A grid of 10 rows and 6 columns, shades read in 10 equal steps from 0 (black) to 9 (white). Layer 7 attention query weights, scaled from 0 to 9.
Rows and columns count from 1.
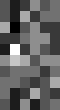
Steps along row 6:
up down down up same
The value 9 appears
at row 5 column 2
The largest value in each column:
6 9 6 6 5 6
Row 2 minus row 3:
-3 1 3 -3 2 2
